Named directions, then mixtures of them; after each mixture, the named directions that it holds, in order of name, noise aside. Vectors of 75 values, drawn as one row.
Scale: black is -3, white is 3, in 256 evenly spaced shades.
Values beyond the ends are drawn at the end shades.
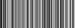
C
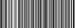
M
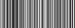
M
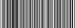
M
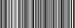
M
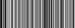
C, M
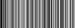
C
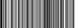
C, M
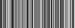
C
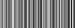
C, M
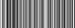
C, M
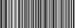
M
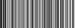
C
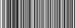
C, M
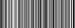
M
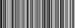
C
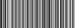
C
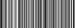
M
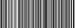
M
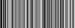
C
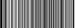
C, M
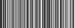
C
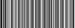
C, M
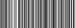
M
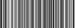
C, M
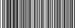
C, M
